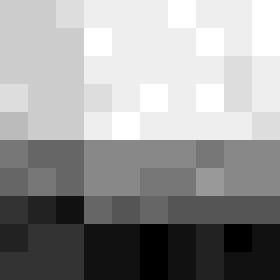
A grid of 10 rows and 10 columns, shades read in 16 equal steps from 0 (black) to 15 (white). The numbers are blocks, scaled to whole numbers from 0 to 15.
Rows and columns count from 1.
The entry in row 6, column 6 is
8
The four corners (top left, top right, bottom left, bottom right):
12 15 3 1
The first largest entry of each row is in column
7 4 4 6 5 4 8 4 2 1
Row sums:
137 137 133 135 133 74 74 43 14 16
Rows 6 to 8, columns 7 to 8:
8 7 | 7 9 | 5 5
